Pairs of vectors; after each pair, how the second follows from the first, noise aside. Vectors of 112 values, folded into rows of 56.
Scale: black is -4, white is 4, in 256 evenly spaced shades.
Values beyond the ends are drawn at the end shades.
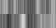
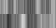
copied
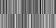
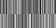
copied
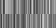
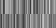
copied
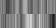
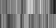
wrapped around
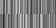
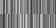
copied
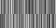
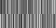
wrapped around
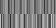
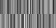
wrapped around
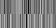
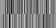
wrapped around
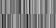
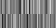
copied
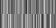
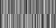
copied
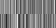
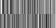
wrapped around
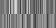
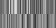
copied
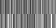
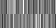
wrapped around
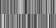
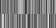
copied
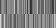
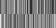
copied
